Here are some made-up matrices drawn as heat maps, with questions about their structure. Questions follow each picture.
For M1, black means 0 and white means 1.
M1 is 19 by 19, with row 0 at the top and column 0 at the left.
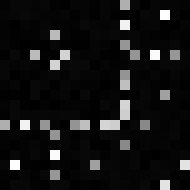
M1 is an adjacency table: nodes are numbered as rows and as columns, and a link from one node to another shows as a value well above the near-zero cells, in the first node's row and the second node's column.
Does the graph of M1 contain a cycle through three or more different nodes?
no
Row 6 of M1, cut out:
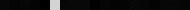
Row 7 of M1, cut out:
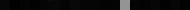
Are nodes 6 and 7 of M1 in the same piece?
no
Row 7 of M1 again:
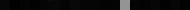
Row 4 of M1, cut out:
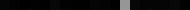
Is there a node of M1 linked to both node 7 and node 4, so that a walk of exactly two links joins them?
yes
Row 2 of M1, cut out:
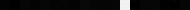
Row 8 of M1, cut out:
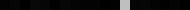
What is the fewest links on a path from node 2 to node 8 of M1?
2
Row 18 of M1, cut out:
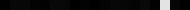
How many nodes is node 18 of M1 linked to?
1
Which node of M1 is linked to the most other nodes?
node 12
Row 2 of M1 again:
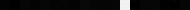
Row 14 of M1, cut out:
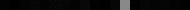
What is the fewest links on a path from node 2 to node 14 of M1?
2
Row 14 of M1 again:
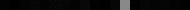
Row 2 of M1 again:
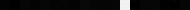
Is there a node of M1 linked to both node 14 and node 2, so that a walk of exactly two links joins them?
yes
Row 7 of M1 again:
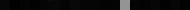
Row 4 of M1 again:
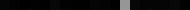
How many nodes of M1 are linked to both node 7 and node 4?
1
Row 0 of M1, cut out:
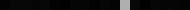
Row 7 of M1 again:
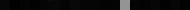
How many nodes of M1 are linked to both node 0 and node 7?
1
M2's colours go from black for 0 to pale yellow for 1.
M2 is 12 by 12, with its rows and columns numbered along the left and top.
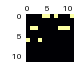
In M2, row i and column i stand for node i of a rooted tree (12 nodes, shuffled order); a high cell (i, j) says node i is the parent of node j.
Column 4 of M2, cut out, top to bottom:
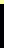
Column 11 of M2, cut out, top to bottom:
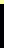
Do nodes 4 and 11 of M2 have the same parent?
yes
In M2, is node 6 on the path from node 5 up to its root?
yes
